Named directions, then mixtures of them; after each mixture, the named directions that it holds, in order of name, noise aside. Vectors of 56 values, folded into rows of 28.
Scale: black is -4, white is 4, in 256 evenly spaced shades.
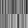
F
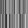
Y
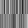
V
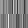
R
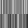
F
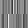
R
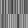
F, R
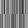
V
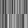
F, R, Y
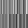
F, R, Y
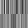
V, Y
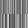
V, Y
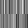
R, V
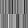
F, R, V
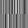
R, Y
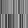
F, R, Y
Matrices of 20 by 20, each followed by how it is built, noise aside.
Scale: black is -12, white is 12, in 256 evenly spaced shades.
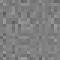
low rank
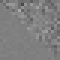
upper triangular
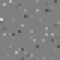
sparse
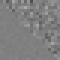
upper triangular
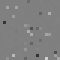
sparse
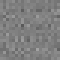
low rank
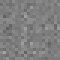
low rank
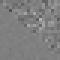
upper triangular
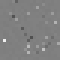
sparse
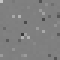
sparse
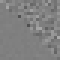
upper triangular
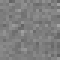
low rank
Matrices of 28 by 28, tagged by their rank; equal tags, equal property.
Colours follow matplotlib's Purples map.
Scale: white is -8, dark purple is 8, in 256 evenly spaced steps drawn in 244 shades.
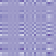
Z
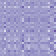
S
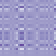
Z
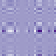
Z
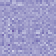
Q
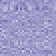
Q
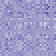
Q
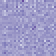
Q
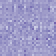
Q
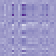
S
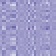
S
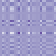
Z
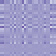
Z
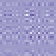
S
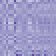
S
